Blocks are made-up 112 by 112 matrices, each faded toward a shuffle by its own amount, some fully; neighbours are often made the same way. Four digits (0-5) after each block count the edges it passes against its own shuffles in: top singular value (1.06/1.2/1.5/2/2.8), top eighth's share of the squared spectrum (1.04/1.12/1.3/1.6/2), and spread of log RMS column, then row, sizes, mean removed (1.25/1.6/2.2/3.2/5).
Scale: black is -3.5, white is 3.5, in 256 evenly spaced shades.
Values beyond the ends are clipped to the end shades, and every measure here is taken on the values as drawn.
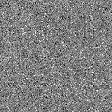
3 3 1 1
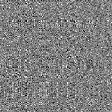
4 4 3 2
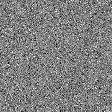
3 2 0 0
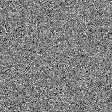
3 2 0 0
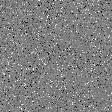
0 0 0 0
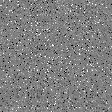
3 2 1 0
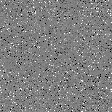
3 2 1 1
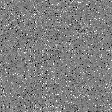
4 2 1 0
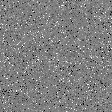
2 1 0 0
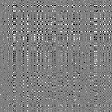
5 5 4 4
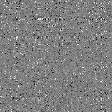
4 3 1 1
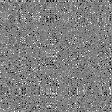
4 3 2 2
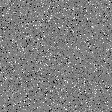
0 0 0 0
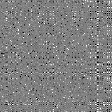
5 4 3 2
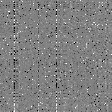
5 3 2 1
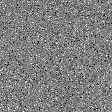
2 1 0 0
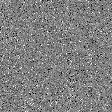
2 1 1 0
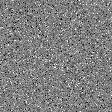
0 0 0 0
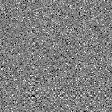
4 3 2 1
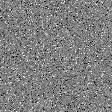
0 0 0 0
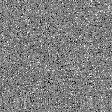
3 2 1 0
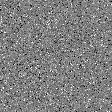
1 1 0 0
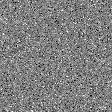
0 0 0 0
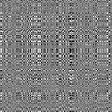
5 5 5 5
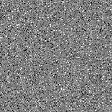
4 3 1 1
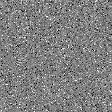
3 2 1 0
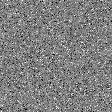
0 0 0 0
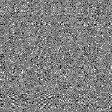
4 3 2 2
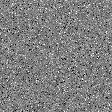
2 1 0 0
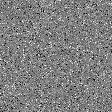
2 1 0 0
